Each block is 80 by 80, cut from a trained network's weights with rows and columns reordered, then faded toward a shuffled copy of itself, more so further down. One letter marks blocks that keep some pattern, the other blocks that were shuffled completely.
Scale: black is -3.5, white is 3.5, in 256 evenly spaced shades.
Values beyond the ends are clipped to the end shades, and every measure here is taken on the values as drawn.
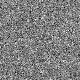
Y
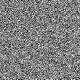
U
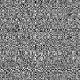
U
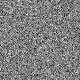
Y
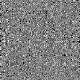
U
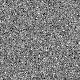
Y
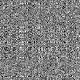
U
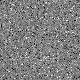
Y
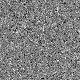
Y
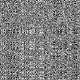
U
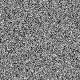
Y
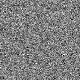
U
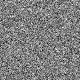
Y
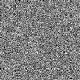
U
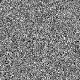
U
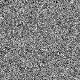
U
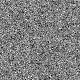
Y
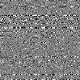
U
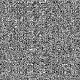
U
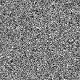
U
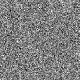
U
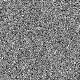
Y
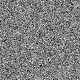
Y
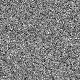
Y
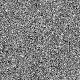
Y
